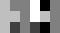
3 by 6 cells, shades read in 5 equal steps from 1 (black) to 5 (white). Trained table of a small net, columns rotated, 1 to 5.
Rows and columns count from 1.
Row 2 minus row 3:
0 2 0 3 3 0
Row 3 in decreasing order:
4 3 3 2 2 1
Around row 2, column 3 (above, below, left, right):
3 3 4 5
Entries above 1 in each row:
5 6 5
